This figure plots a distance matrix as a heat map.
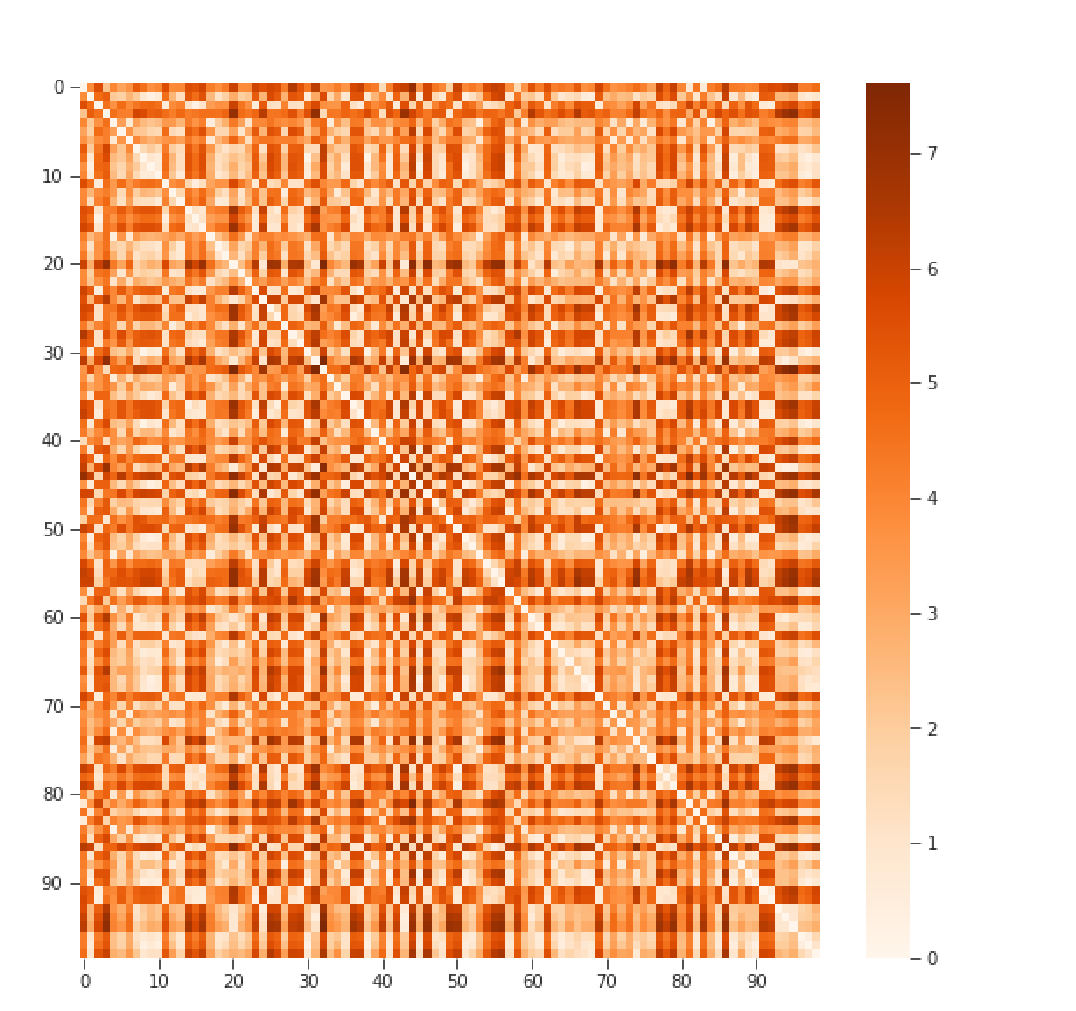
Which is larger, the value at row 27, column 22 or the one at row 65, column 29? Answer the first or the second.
the second
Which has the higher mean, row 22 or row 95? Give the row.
95
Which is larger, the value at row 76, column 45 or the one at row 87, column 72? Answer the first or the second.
the second
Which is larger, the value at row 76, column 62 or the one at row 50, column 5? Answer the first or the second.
the second
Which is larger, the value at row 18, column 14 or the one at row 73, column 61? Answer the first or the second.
the first
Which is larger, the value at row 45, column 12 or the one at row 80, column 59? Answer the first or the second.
the first
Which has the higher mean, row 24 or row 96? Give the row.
24
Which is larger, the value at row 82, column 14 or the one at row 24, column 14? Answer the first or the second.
the second
